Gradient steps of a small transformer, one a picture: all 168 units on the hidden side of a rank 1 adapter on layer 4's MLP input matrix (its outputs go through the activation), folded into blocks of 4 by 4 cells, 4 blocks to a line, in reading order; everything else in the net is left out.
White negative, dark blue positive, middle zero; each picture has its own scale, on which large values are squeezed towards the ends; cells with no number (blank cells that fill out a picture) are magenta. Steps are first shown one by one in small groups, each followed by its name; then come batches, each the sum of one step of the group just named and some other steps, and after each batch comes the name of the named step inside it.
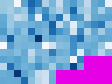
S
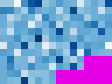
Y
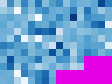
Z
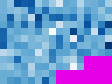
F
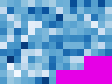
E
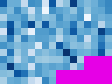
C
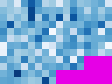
S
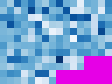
Z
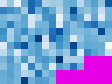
Y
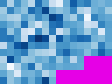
E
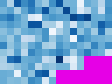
Z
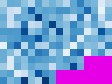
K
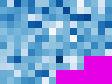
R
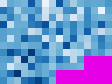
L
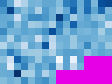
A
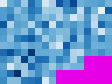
L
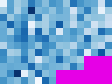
K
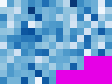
K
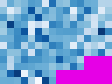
K
